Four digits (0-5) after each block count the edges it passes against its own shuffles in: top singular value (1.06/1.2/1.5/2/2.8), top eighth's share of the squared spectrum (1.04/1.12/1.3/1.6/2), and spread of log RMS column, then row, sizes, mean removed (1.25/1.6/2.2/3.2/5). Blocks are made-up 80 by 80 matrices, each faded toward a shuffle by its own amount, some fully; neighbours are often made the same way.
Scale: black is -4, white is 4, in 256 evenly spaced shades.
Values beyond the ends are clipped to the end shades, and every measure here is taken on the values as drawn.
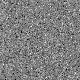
0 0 0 0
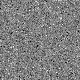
0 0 0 0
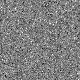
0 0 0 0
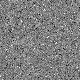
0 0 0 0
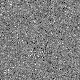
0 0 0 0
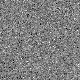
0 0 0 0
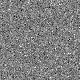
0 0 0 0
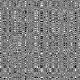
5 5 3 3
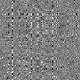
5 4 3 2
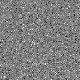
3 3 1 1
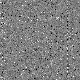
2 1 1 0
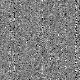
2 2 3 0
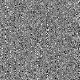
1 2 3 0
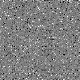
3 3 1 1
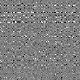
5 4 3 3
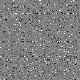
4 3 0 2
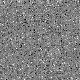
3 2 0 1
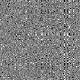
4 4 2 1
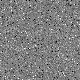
1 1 0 0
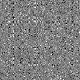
4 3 2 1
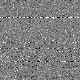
3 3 0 3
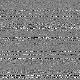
3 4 0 4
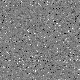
1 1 0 0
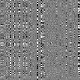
4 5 4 2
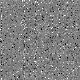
3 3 2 0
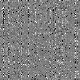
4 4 3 1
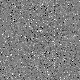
1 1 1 0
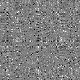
4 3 1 1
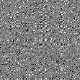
4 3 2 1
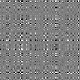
5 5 4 4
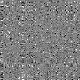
4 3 2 2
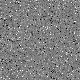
2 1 0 0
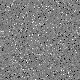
1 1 0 0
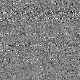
2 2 0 3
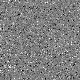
0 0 0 1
